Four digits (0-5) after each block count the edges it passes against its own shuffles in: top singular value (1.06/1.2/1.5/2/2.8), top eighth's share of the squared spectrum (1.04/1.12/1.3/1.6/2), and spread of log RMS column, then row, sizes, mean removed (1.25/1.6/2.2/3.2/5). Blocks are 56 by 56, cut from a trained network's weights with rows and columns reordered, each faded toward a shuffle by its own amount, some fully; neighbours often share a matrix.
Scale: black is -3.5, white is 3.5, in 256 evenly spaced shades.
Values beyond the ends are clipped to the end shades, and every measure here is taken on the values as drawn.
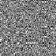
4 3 2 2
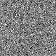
2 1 0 0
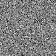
1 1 0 0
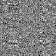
3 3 2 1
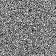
0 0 0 0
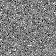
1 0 0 0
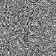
3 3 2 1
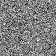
0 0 0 0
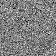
0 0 0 0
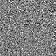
3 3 1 1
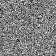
0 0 0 0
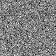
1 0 0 0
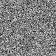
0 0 0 0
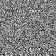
3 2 0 1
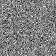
2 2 0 0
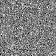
1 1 0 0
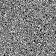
0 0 0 0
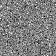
0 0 0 0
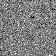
0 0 0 0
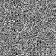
2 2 1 0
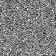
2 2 0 0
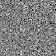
3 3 2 2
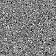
2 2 0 1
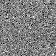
2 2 0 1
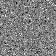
0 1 0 0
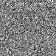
1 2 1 1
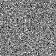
1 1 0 0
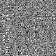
2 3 2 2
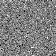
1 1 0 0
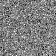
1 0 0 0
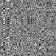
4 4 2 2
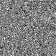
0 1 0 0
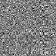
3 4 2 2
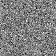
1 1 0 0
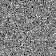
0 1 0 0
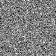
1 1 0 0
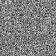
3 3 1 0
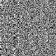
3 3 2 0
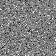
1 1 0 0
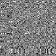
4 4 2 2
